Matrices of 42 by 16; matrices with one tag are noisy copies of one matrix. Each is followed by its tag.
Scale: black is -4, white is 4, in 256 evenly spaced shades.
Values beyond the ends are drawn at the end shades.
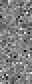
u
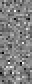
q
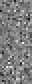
q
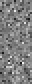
q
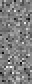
q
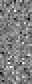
q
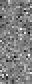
u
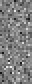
q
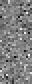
u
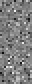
q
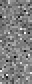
u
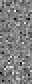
q
